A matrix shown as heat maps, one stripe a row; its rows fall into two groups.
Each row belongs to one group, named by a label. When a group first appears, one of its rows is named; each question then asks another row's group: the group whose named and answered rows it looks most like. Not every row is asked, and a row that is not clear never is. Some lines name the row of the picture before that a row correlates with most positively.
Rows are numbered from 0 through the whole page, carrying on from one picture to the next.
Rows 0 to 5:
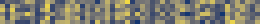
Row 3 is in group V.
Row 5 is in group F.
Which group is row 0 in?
V
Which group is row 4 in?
F
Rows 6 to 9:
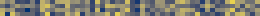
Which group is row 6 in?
F
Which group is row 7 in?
V
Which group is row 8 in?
F
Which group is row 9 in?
F
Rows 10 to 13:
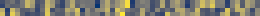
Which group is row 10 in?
V
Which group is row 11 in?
V
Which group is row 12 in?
F
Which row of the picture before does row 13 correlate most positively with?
9
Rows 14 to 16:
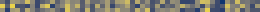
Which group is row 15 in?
F
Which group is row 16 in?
V
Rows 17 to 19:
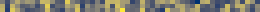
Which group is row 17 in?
V
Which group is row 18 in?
F
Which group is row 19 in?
F
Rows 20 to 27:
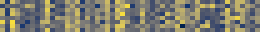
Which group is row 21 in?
V
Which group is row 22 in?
F
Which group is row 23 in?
F
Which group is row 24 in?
F
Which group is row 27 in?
F
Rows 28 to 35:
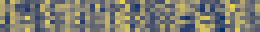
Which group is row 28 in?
F
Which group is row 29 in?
F
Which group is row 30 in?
F
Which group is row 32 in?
V
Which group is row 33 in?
F
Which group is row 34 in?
V
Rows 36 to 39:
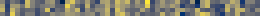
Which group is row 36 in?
V
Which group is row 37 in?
V
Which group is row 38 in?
F
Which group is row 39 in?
V
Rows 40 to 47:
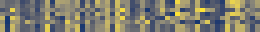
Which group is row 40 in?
F
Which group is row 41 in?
F
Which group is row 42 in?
V
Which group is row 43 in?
F
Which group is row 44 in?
F
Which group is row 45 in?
V
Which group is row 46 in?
F
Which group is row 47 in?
F
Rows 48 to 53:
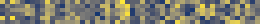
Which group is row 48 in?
F
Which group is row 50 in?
V
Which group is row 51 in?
V
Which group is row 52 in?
F
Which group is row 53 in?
F
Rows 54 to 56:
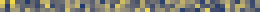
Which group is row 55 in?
F
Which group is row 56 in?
V
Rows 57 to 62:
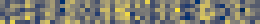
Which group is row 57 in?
V
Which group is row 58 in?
V
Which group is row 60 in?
V
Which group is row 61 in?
V
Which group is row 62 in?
F
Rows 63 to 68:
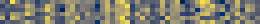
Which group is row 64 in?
V
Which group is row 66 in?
V
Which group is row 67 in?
F
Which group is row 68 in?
V
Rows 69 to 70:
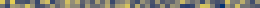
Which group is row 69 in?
F
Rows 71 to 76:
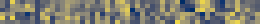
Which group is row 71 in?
V
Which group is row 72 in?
V
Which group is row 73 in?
V
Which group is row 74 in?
F
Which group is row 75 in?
F
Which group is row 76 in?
F
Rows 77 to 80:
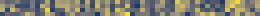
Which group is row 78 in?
F
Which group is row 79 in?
F
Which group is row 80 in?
V
